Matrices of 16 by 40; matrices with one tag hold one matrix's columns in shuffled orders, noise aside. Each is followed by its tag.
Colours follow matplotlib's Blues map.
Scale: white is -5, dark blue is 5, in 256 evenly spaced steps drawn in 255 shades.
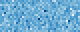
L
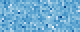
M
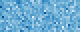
M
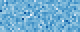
L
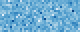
L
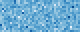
M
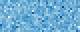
M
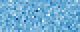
L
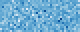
L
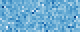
M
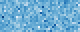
M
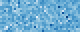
M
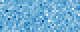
L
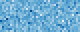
L
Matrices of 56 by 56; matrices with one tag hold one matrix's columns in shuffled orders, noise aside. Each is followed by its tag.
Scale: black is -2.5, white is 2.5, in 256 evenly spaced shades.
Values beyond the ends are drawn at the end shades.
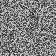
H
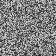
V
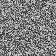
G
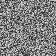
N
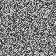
H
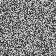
V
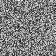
V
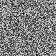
H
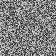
N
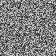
H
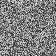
V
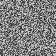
N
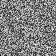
N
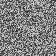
N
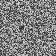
N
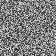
N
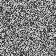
N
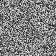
H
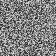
V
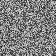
N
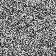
V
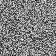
G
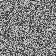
N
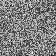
V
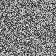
H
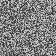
V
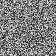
G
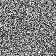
H
